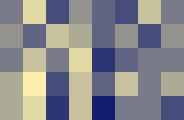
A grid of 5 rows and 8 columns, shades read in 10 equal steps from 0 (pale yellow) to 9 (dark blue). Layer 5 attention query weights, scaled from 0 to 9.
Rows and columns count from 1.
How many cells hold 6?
5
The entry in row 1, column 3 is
7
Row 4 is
3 0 7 2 6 2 5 3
